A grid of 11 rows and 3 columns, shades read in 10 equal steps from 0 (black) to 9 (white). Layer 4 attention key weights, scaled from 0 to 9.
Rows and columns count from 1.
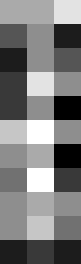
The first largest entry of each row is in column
3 2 2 2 2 2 2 2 2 2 2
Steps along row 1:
same up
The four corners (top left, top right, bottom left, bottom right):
6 8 1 1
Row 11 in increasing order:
1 1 2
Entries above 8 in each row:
0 0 0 0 0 1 0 1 0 0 0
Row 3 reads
1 5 3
